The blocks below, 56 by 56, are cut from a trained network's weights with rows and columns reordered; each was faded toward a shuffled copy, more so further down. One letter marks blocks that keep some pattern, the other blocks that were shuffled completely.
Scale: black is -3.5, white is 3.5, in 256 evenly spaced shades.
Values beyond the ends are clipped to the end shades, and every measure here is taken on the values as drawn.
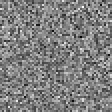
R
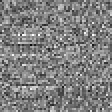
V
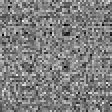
V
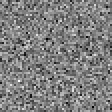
R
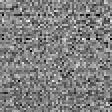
V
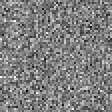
V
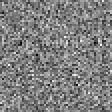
V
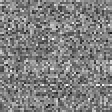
V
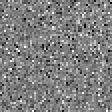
R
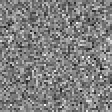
R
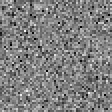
R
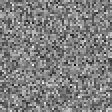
R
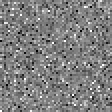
R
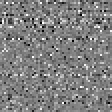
V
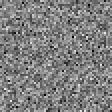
R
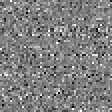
V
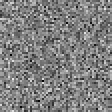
V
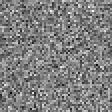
R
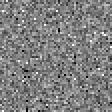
R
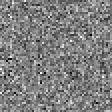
V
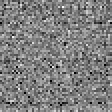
V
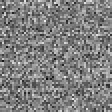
V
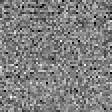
V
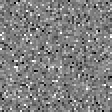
R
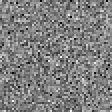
R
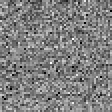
V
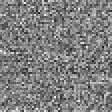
V
